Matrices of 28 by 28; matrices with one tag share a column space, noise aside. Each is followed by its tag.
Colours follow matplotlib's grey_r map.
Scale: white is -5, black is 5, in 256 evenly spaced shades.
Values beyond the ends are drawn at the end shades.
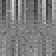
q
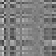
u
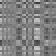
u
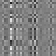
u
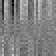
q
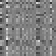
u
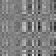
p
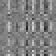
p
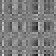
p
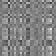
u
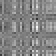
p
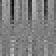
q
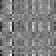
p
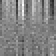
q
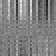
q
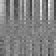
q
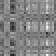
p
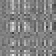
p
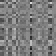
u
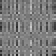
p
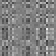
u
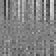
q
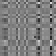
u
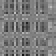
p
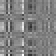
p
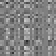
u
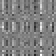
p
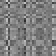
u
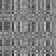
p
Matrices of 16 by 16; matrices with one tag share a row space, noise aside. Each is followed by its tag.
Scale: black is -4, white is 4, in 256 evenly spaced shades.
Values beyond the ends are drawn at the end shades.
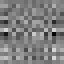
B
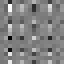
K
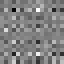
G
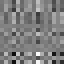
G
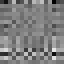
B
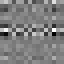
B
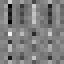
K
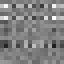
B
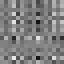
G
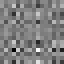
G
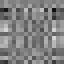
B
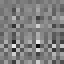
G
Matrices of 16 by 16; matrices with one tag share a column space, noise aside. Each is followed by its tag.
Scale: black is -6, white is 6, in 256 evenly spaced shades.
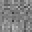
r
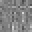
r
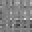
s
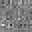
s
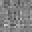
s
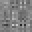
s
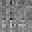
s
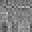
r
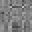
r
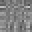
r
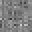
s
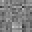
r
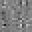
s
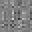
s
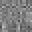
r
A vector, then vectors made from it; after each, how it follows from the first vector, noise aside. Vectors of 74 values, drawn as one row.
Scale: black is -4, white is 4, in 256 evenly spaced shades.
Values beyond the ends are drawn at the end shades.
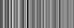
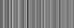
shrunk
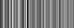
copied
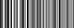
scaled up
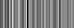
copied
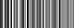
scaled up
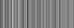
shrunk
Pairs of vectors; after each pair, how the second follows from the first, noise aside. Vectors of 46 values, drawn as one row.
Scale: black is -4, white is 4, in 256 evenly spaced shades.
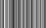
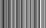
wrapped around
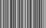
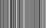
partly zeroed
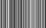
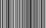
negated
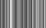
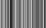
negated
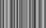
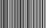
shuffled
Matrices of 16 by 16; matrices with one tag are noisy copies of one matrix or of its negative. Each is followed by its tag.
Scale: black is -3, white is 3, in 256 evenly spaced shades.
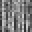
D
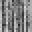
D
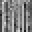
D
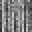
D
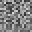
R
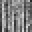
D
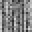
D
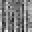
D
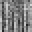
D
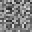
R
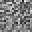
R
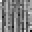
D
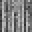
D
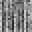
D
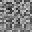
R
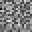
R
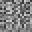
R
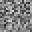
R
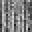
D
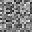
R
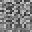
R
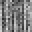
D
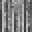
D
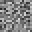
R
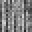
D
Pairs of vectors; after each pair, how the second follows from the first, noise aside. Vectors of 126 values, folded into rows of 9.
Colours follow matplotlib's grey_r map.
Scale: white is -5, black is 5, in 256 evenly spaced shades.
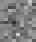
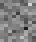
shuffled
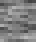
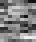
scaled up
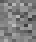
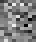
scaled up
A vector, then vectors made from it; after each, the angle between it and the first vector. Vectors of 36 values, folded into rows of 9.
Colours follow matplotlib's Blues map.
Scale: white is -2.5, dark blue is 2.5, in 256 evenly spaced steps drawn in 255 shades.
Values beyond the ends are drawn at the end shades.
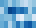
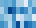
nearly parallel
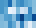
nearly opposite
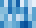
partly aligned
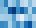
nearly parallel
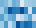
nearly parallel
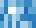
partly opposed
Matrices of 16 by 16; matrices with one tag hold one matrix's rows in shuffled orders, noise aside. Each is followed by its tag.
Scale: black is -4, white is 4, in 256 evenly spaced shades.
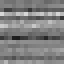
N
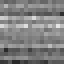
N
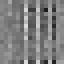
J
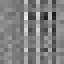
J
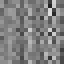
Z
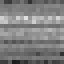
N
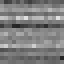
N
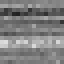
N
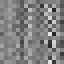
Z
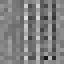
J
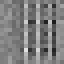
J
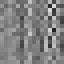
Z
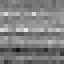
N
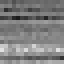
N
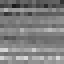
N
